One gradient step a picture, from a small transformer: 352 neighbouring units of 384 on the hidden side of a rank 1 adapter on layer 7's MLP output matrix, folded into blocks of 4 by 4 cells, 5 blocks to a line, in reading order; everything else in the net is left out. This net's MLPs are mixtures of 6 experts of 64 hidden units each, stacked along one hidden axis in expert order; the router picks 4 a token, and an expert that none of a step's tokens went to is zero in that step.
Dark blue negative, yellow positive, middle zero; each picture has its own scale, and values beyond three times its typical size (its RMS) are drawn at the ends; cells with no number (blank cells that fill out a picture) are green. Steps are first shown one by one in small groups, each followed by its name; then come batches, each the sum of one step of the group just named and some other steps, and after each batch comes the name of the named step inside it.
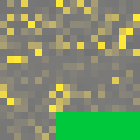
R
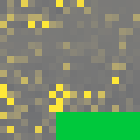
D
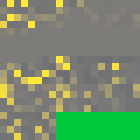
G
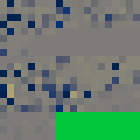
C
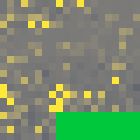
D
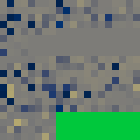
C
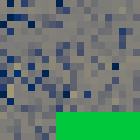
C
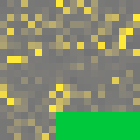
R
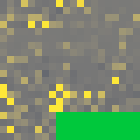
D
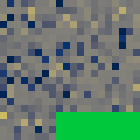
C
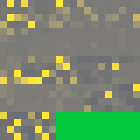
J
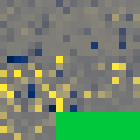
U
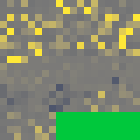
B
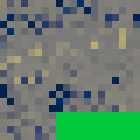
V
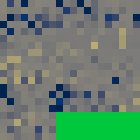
V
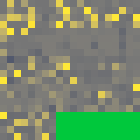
U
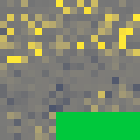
B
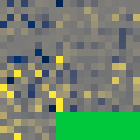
U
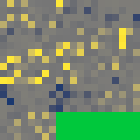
V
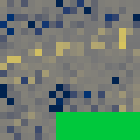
V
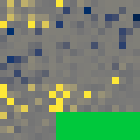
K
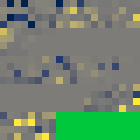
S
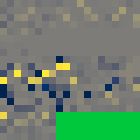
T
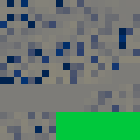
S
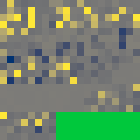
S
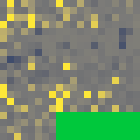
K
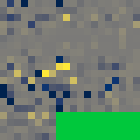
T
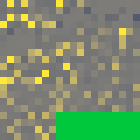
K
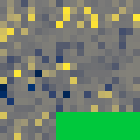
T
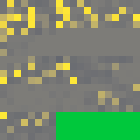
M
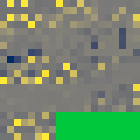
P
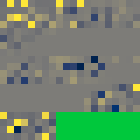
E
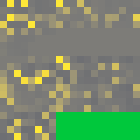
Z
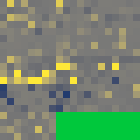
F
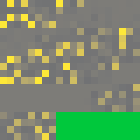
E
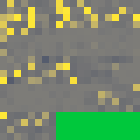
M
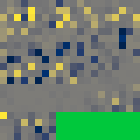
M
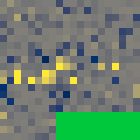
F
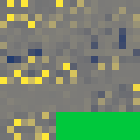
P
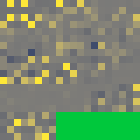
P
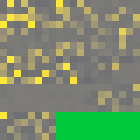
M
